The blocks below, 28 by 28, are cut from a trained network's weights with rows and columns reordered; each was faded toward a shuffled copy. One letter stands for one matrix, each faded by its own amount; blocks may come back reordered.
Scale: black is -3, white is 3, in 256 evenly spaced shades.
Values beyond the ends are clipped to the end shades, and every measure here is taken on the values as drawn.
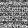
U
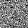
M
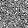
M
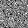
M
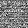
U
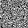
M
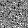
M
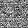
U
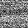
U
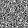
M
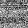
U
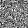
M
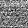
U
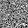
M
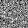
M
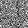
M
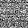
U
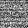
U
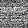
U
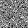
M
